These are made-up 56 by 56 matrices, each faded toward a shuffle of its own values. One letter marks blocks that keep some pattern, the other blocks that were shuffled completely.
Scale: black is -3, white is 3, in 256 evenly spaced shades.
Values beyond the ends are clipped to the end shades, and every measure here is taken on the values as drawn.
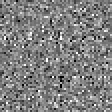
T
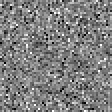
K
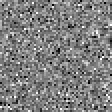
K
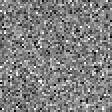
K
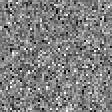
T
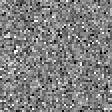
K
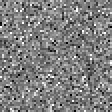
K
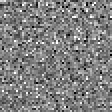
T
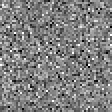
T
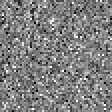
K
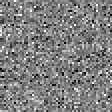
T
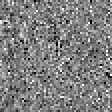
T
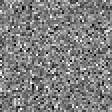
T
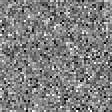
K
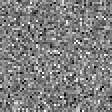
K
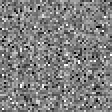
T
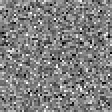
T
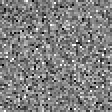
K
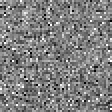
T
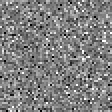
K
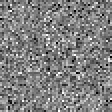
T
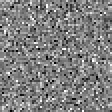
K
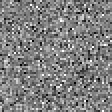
K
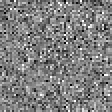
T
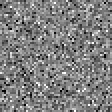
K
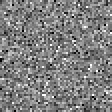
K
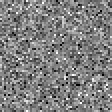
K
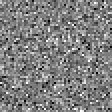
K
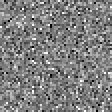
T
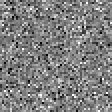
T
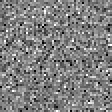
T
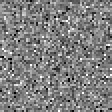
K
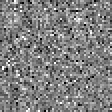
T
